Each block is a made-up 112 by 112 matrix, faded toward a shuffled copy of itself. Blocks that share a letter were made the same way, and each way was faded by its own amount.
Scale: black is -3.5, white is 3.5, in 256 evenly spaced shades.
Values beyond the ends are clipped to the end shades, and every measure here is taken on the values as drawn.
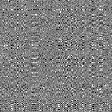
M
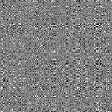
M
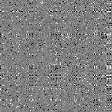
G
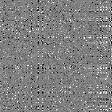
G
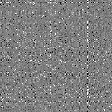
G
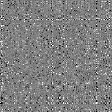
G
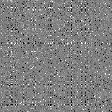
G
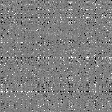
G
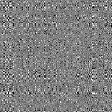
M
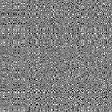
M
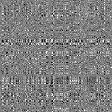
M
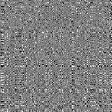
M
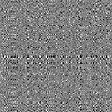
M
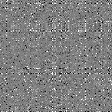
G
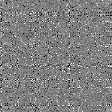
G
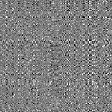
M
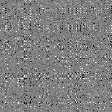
G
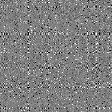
G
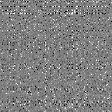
G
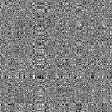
M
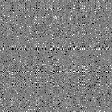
G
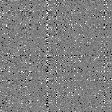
G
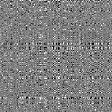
M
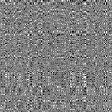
M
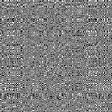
M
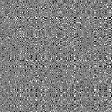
M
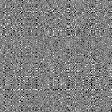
M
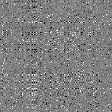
G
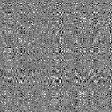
M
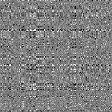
M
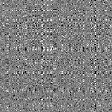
M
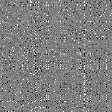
G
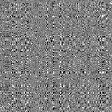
M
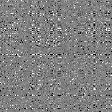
G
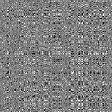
M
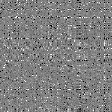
G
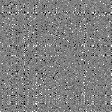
G
